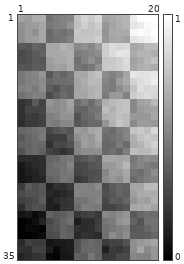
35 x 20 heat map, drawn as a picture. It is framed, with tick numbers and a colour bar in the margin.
The field climbs toward the top right. There are no lone odd cells. The field is checkered. The ninth with the lowest average is the bottom left. The top right is the ninth with the highest average.
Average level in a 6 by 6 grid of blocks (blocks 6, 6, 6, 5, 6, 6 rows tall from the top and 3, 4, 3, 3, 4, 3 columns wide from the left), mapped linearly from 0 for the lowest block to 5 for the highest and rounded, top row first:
3 3 4 4 4 5 / 2 2 3 3 4 5 / 1 2 2 3 3 4 / 1 1 2 2 3 3 / 1 1 2 2 2 3 / 0 1 1 1 2 2
